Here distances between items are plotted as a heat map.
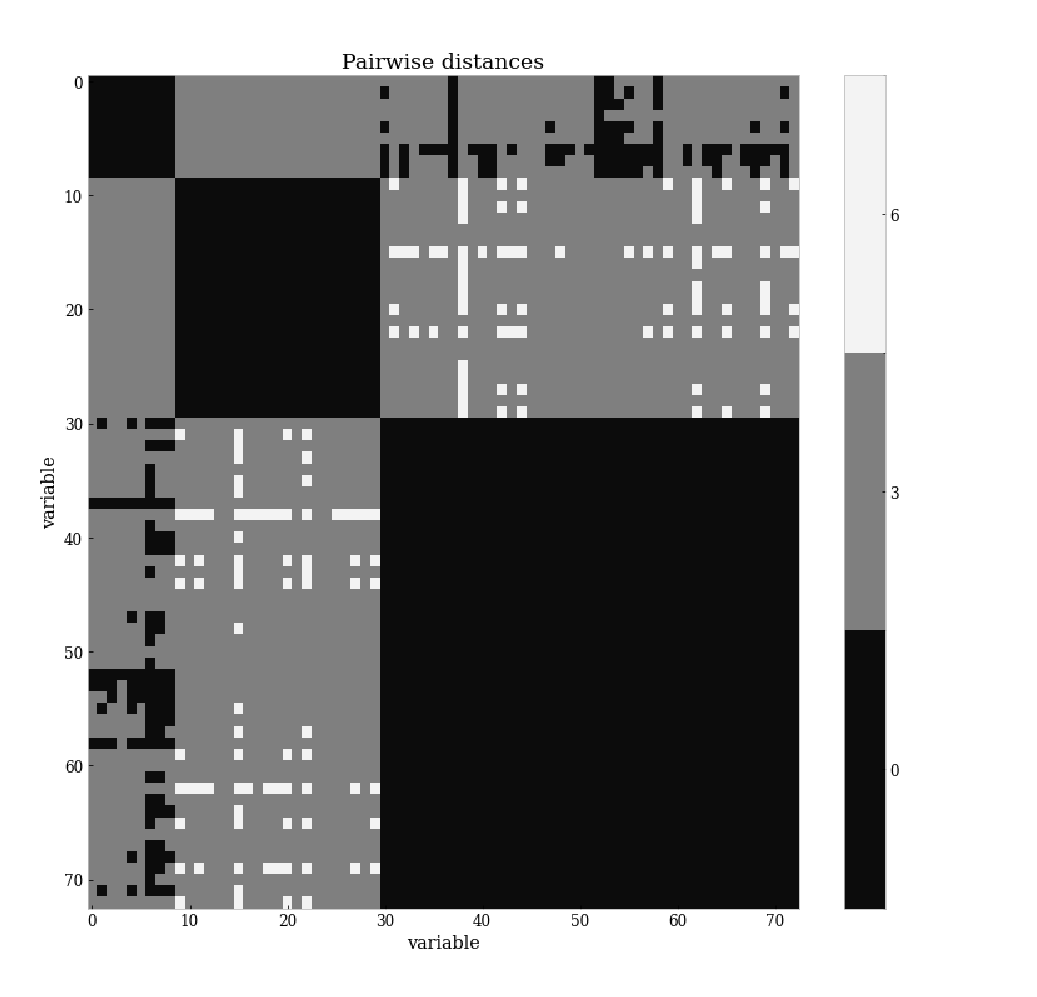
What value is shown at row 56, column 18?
3
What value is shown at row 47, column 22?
3
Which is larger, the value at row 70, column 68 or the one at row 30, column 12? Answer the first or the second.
the second
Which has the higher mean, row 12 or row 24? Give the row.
12
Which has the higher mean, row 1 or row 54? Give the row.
1
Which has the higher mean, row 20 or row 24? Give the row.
20
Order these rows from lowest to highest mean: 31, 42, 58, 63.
58, 63, 31, 42
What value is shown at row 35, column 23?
3
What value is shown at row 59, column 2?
3
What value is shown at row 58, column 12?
3
